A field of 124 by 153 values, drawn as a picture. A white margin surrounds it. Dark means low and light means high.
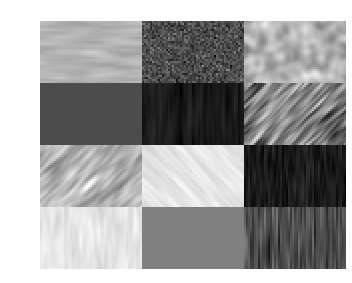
The table splits into 4 rows of 3 panels. Panel 1,1: high, streaked across, faint in contrast. Panel 1,2: low, fine-grained. Panel 1,3: high, blotchy. Panel 2,1: low, flat. Panel 2,2: very low, streaked downward, faint in contrast. Panel 2,3: middling, slanting up to the right, strong in contrast. Panel 3,1: high, slanting up to the right. Panel 3,2: very high, slanting down to the right, faint in contrast. Panel 3,3: very low, streaked downward, faint in contrast. Panel 4,1: very high, streaked downward, faint in contrast. Panel 4,2: middling, flat. Panel 4,3: low, streaked downward.
